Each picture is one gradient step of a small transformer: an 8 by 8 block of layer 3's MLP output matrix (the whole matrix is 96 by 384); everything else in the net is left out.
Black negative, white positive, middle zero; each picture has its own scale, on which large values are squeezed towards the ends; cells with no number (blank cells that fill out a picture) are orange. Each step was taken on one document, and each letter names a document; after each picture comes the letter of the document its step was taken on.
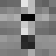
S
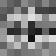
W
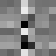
S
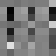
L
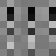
L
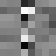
S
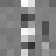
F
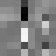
S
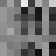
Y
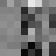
Y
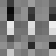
L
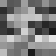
W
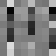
L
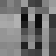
Y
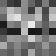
W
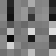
L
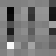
L
